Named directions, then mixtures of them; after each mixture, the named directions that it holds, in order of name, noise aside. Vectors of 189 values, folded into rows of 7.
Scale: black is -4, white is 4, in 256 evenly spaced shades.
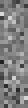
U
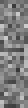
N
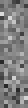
U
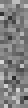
U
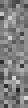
U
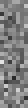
N, U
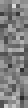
N, U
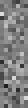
U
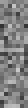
N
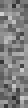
N, U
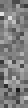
U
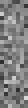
N, U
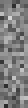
N, U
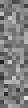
N, U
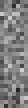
N, U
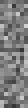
N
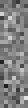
U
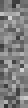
N, U
